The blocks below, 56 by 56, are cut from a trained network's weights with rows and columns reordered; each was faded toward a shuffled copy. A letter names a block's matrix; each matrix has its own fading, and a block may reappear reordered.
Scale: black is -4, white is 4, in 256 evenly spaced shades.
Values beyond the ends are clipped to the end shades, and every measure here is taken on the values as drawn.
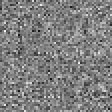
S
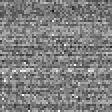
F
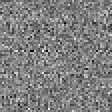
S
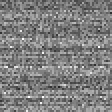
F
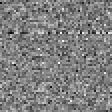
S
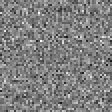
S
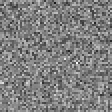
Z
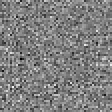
S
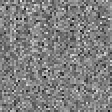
S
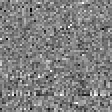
S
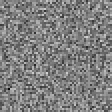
Z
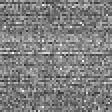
F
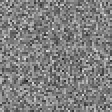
Z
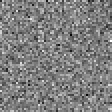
S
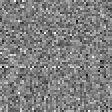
S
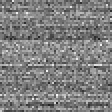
F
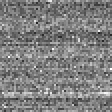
F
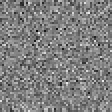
S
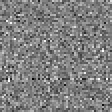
S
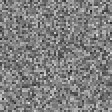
Z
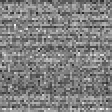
F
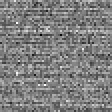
F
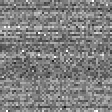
F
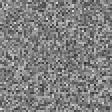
Z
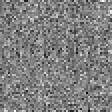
S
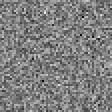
Z
